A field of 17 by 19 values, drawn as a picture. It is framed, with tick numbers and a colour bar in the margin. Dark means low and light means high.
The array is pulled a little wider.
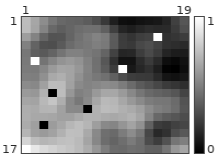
Slope: up to the bottom left. Ninth with the highest average: bottom left. Lone odd cells: 6, 3 higher and 3 lower than their neighbours. Odd rows or columns: none. Mirror symmetry: none.
